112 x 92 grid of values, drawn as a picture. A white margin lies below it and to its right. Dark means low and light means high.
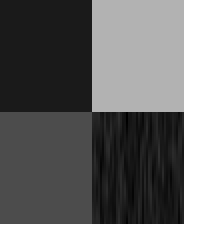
It is made of 2 by 2 panels. Panel 1,1: very low, flat. Panel 1,2: high, flat. Panel 2,1: low, flat. Panel 2,2: very low, streaked downward, faint in contrast.
